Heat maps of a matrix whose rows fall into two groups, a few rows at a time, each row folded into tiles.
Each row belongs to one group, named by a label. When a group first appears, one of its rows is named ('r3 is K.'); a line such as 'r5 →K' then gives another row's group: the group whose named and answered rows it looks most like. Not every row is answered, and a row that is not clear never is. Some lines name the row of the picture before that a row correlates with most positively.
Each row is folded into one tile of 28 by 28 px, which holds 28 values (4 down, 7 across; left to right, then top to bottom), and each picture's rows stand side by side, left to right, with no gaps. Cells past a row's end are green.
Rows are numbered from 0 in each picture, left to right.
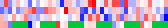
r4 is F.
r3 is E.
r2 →E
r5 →E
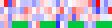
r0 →F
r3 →F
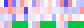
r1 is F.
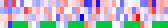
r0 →F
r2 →E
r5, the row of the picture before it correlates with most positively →0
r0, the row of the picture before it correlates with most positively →2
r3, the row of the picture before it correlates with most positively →0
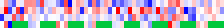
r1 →F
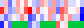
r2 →E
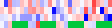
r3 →E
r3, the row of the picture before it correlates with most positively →1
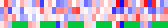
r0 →E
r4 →F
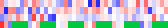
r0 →E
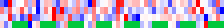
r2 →E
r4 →E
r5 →F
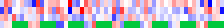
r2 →F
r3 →F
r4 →E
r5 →E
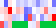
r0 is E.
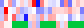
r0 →E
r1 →F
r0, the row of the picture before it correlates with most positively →0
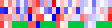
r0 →E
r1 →E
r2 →E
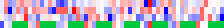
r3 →E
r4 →E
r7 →E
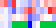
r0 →F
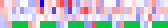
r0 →F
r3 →F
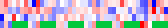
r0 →E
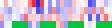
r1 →F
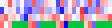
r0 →E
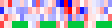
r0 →E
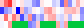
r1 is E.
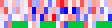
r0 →F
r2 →E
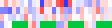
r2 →F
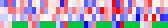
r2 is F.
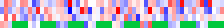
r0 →E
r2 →F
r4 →E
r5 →E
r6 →F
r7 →F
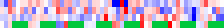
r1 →E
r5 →E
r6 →E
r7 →E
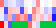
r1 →E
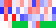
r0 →E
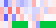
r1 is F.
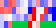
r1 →E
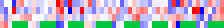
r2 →F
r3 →F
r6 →F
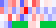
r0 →F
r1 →E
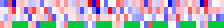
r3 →F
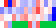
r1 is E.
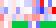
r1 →F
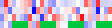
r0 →E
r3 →F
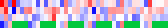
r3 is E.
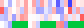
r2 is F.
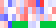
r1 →F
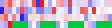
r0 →E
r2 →F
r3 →E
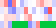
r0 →F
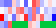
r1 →E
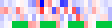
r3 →E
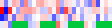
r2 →E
